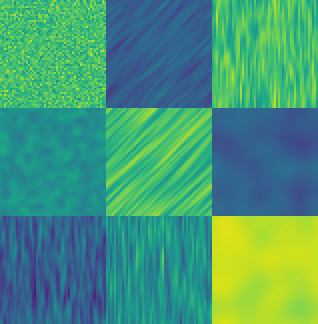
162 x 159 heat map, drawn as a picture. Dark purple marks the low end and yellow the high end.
It is made of 3 by 3 panels. Panel 1,1: high, fine-grained. Panel 1,2: low, slanting up to the right, faint in contrast. Panel 1,3: high, streaked downward. Panel 2,1: middling, blotchy, faint in contrast. Panel 2,2: high, slanting up to the right. Panel 2,3: low, smooth, faint in contrast. Panel 3,1: low, streaked downward. Panel 3,2: middling, streaked downward. Panel 3,3: very high, smooth, faint in contrast.
